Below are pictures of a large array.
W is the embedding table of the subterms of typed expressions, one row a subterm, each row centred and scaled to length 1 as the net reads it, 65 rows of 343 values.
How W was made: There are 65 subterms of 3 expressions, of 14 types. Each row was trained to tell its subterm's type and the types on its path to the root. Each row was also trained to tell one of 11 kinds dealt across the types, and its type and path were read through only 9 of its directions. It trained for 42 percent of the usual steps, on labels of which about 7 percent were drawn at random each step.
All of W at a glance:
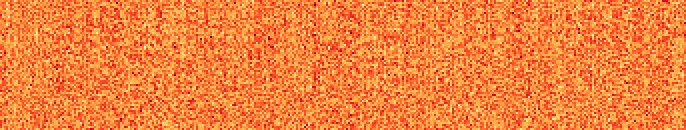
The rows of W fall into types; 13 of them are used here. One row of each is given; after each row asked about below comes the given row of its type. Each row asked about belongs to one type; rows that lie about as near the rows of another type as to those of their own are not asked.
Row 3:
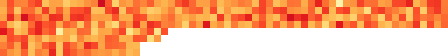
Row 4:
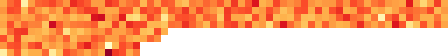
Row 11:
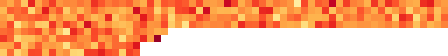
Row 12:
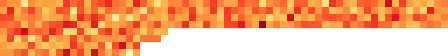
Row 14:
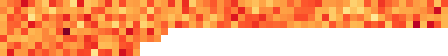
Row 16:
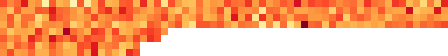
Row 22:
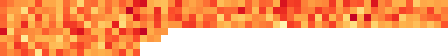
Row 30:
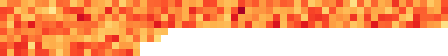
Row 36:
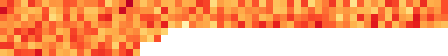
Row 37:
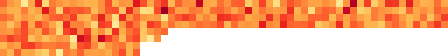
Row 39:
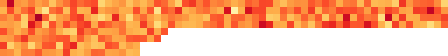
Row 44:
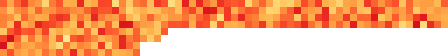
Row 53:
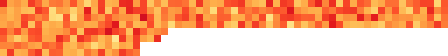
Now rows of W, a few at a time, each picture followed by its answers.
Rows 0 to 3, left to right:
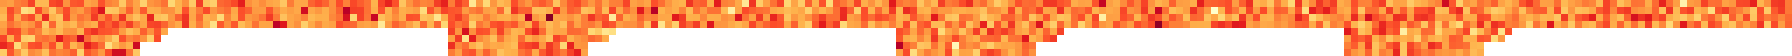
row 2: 11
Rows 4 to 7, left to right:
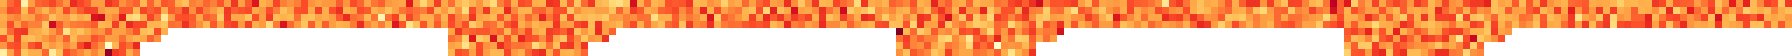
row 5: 44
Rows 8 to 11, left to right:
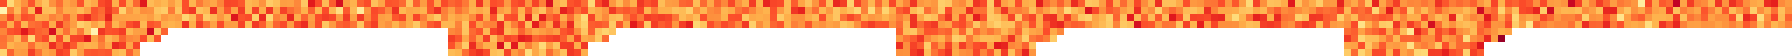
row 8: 44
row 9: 36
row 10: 3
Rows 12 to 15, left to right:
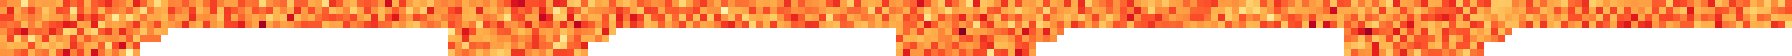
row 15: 44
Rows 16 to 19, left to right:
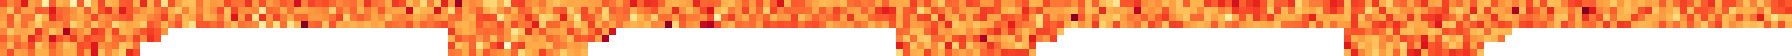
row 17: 39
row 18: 53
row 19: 14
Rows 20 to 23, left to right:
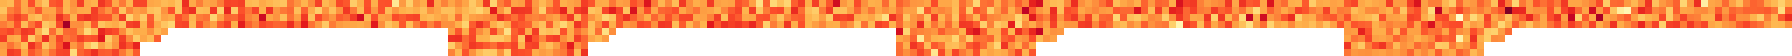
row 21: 37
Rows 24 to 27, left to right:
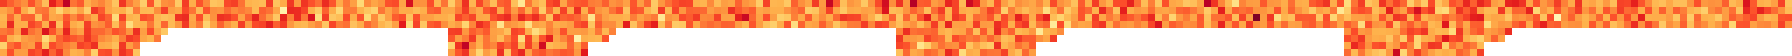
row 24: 36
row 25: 14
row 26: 53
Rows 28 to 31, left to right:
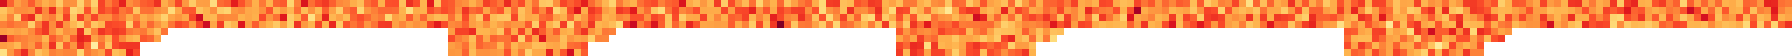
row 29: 4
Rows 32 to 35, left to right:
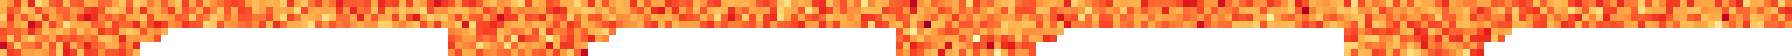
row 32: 14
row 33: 44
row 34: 22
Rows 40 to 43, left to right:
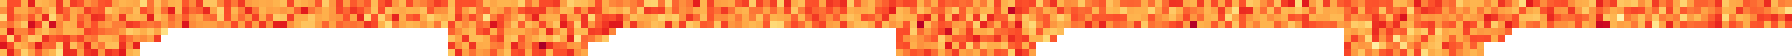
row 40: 14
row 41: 3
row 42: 36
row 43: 39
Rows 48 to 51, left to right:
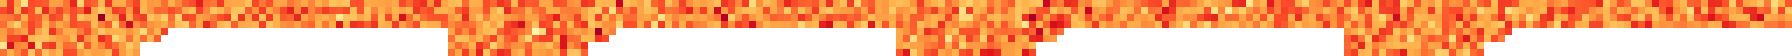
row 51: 16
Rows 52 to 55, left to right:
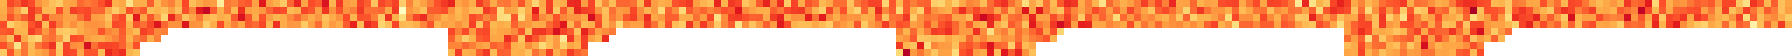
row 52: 3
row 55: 4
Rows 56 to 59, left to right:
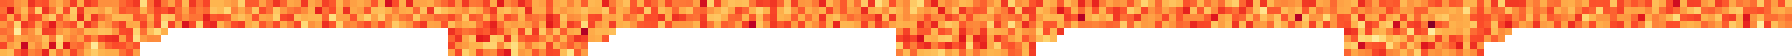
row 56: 22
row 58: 37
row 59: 22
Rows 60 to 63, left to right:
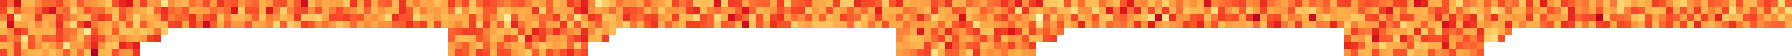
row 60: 4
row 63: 53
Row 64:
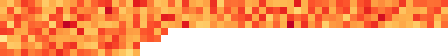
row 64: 3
